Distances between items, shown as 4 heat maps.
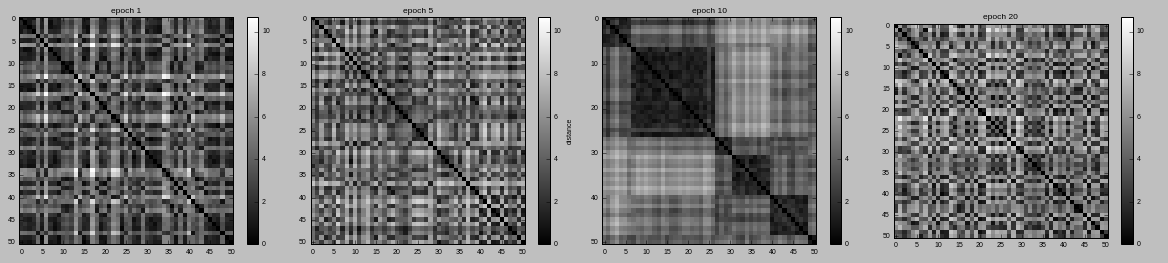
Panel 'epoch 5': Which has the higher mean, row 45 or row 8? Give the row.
8
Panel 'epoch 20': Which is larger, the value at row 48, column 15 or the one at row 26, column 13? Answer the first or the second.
the first
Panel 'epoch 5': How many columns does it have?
51
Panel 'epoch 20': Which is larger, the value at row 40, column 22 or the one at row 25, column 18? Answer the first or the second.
the first
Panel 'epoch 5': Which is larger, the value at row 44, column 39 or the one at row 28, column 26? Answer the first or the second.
the first
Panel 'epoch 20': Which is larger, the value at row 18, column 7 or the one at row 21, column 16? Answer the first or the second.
the first
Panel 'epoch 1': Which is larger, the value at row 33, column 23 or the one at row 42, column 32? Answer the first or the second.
the first
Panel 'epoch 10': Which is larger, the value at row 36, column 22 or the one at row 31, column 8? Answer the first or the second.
the second
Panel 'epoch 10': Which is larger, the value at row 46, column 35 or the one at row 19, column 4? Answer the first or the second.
the first
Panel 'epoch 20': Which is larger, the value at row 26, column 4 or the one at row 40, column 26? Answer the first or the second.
the second
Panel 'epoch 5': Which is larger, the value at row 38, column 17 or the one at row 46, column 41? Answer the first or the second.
the first
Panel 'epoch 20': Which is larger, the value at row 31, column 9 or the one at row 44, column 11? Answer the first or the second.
the first
